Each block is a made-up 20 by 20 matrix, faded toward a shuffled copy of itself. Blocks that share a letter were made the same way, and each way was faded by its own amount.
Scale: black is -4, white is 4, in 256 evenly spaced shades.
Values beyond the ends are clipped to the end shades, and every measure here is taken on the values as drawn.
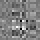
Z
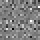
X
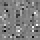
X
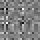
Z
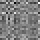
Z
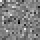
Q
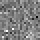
Q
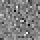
Q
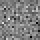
Q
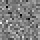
Q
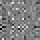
X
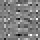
Z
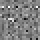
X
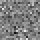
Q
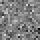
Q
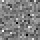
Q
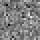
Q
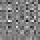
Z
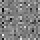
X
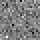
Q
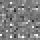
X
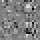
X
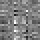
Z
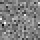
Q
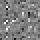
X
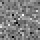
Q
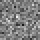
Q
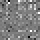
X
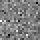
Q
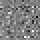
X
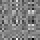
Z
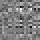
Z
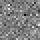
Q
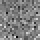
Q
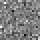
Q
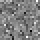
Q
